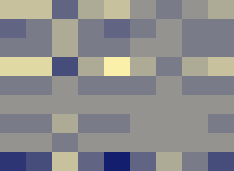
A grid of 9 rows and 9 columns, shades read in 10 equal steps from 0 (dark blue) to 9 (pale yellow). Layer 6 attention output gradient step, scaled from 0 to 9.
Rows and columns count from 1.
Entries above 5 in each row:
5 1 1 7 0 0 1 0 2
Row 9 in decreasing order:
7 6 4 3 3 2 2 1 0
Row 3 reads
4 4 6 4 4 5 5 4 4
